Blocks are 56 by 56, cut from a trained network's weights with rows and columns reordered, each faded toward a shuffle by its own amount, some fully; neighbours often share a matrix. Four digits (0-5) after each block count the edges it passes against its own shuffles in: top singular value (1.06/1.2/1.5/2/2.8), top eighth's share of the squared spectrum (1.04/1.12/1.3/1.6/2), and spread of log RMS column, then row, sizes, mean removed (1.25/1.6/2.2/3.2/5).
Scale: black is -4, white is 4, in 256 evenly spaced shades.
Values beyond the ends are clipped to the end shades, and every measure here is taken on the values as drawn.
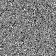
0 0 0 0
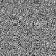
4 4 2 2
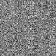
3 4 2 1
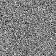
2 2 1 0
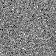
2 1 0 0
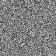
1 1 0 0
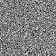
0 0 0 0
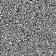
0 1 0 0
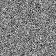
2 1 0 0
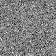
2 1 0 0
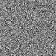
3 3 1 1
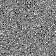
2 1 0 0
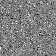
0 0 0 0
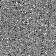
0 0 0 0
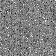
1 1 0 0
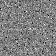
0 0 0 0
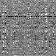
3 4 3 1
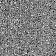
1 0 0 0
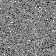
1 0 0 0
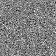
1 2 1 0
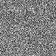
3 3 1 0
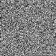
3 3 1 0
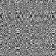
4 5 3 3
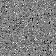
0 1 0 0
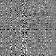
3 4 4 1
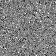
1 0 0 0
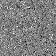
0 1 0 0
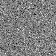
1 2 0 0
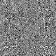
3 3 2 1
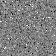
0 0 0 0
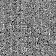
2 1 0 0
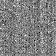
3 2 0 1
